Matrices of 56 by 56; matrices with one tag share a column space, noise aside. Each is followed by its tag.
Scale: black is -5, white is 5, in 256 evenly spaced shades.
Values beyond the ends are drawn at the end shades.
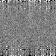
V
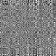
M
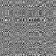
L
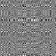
L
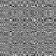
L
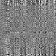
M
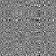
L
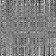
M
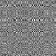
L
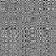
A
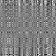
M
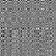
A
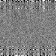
V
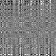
M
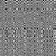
A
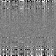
V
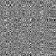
L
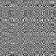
L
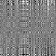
M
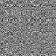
L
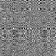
A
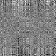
M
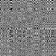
A
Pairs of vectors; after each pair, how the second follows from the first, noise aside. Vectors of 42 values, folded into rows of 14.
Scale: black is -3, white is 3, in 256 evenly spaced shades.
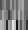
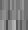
shrunk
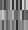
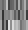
wrapped around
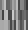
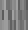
shrunk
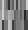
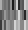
wrapped around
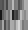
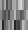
wrapped around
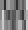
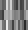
wrapped around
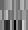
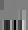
partly zeroed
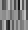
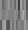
shrunk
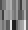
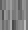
shrunk
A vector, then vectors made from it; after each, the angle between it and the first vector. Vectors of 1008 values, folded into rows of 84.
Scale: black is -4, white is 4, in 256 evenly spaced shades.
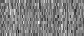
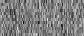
nearly opposite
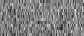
partly opposed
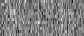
nearly parallel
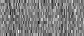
nearly opposite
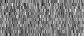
partly opposed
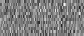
partly opposed
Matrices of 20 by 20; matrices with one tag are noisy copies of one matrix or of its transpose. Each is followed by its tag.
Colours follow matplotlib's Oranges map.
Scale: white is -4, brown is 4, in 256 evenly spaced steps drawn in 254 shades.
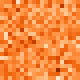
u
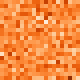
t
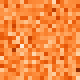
t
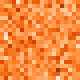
u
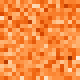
u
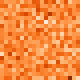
t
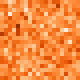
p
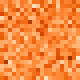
u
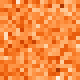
u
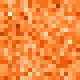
p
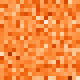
t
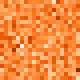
t
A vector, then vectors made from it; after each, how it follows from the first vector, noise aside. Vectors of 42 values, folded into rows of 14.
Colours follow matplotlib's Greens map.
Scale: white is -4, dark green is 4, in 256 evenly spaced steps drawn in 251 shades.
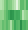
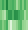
reversed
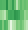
reversed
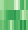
copied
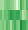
copied
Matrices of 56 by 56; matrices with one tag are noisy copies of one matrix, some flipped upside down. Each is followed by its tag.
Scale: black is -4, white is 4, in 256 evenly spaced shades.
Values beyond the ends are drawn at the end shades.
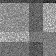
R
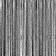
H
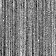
H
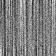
H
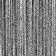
H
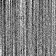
H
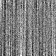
H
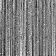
H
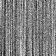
H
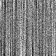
H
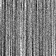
H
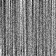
H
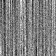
H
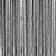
H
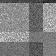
R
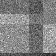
R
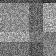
R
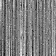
H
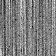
H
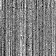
H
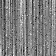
H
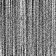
H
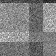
R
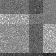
R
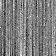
H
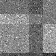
R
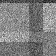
R
